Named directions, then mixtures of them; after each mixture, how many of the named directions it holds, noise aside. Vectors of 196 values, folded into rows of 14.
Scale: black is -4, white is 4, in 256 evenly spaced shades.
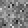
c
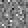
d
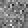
two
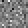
one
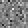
one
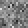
one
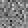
two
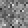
one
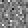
one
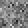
one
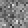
one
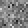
one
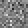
two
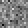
two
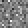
one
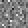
one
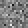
two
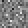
one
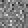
two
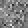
two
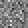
two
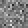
two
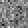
two
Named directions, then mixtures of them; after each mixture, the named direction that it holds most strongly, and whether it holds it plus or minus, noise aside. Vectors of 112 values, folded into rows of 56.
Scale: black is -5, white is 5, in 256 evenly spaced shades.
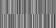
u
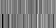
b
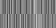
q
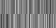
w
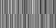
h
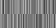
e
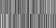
w, minus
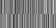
e, minus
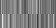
b, minus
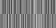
q, plus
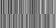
h, minus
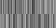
h, minus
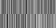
q, plus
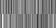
b, minus
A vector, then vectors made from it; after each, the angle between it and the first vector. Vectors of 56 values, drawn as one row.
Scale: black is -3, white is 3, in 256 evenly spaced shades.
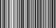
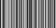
partly aligned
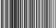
nearly opposite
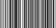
partly opposed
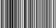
nearly opposite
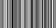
partly opposed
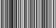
nearly opposite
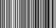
partly aligned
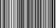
nearly parallel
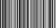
partly aligned
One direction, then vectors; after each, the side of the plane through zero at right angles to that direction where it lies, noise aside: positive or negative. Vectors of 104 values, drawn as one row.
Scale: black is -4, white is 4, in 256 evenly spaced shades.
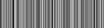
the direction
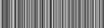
negative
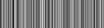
positive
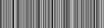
positive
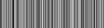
positive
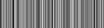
positive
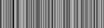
positive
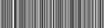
negative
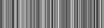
positive
